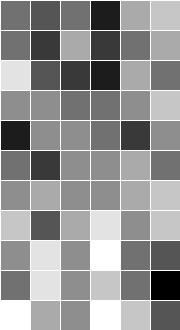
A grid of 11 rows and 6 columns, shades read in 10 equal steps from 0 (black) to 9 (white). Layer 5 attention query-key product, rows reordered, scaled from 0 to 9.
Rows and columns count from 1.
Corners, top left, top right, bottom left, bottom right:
4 7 9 3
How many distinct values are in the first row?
5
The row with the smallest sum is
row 5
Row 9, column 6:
3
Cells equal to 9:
3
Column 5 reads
6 4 6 5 2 6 6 5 4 4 7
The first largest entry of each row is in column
6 3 1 6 2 5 6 4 4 2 1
